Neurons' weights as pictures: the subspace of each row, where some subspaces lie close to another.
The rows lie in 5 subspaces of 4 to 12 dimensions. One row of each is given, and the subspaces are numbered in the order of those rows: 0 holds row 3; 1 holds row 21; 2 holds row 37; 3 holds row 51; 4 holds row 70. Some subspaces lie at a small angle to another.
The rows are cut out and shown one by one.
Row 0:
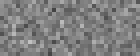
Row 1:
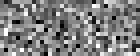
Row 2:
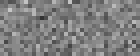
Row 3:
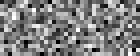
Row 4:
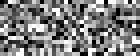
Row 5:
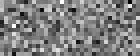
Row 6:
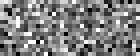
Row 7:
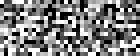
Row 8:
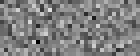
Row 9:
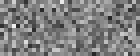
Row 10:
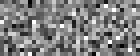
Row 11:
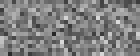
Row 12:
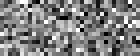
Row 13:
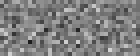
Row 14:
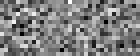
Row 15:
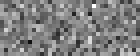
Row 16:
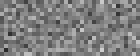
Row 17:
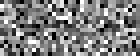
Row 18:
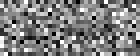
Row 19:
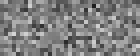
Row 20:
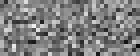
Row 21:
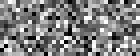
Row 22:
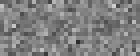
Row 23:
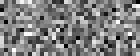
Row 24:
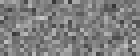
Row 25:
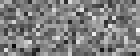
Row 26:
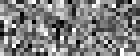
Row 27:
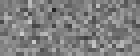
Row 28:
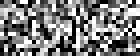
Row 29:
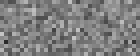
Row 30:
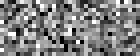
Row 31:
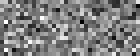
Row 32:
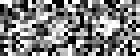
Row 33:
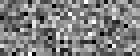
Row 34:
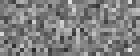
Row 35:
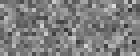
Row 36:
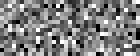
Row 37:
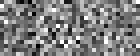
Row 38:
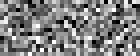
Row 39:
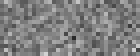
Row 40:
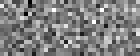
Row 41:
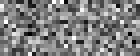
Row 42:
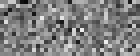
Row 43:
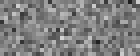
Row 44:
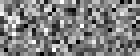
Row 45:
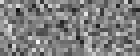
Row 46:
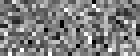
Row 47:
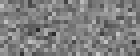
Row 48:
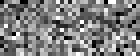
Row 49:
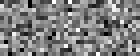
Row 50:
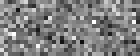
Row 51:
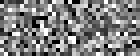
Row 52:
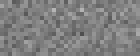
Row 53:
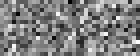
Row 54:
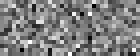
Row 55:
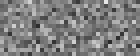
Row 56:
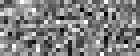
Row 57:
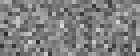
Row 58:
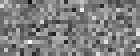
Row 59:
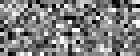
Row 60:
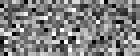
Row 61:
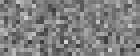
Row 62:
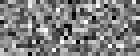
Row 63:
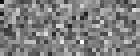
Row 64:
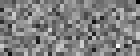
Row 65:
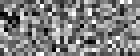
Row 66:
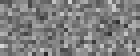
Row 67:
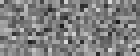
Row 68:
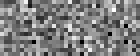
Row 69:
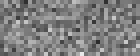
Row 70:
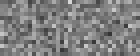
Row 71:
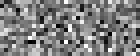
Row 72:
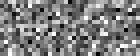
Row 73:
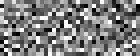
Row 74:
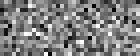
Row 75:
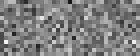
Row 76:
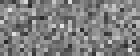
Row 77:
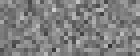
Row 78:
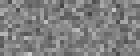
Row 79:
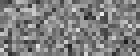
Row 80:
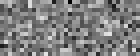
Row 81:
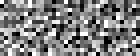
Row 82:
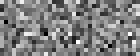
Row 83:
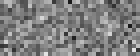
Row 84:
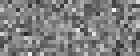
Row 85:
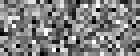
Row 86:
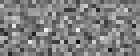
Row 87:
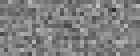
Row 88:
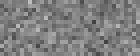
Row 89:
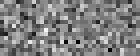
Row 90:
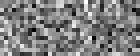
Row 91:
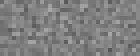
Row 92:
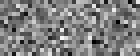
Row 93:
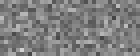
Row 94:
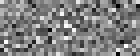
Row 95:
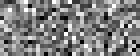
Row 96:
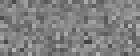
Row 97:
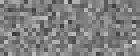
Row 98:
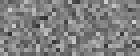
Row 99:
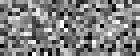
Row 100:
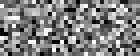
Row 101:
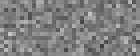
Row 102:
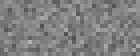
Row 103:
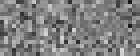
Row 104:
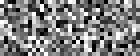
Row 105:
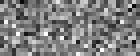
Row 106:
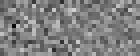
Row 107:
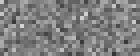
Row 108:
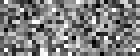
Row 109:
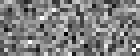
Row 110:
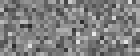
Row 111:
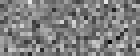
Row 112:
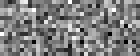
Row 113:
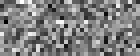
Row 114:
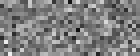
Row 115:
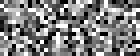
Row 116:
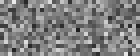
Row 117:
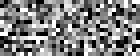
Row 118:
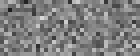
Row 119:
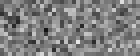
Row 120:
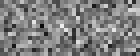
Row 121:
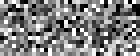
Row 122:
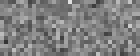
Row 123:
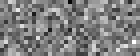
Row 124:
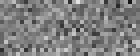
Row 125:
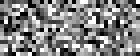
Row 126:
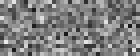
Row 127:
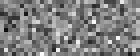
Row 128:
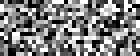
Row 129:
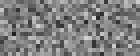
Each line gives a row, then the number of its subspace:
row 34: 2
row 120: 3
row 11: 1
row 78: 1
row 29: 2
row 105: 2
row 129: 1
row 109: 3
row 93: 0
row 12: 1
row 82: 2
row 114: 4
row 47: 1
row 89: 4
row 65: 0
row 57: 0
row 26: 4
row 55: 3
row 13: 4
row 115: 1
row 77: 2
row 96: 0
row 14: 1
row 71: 2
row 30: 1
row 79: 1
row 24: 3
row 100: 4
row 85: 4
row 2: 3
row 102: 3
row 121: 3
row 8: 1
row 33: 0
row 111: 3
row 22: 4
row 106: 0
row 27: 1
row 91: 3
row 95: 3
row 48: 2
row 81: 2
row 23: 2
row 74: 1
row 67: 3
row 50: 1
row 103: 4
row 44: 0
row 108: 4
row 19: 1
